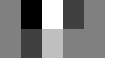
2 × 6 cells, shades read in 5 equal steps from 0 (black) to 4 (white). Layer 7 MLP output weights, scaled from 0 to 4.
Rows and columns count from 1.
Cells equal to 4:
3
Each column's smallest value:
2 0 3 1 2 4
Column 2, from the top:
0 1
